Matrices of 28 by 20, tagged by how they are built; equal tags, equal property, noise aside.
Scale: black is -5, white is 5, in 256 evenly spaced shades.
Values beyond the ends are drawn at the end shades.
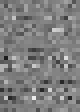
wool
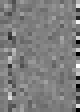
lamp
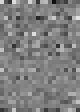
wool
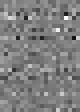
wool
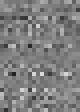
wool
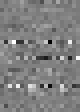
wool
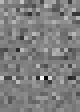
wool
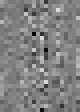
lamp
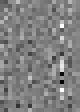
lamp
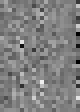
lamp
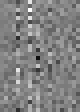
lamp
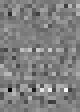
wool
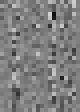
lamp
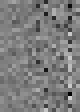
lamp
